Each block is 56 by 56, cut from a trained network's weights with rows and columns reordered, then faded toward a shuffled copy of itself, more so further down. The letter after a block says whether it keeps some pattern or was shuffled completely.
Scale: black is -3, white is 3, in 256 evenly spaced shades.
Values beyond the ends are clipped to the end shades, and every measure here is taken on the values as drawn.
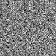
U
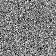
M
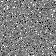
M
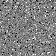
M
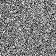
M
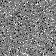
M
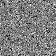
M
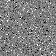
M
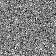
M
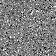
M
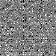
U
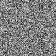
U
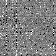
U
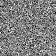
M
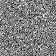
M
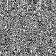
U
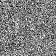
M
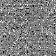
U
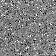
M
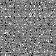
U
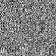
U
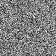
M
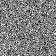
M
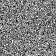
M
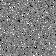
M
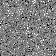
M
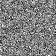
M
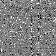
U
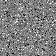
M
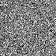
M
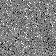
M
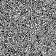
M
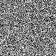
M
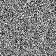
M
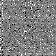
U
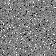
M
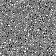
M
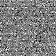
U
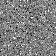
M
